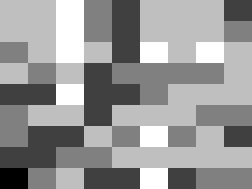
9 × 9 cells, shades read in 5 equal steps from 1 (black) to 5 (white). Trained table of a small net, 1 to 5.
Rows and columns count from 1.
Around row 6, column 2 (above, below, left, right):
2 2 3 4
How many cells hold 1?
1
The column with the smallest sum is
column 5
